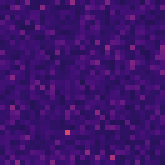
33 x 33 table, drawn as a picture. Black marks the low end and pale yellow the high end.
Histogram: skewed, a long tail of high values. Seam: none. Mirror symmetry: none. Odd rows or columns: none. Grain: fine. Average level on the scale: 20%.
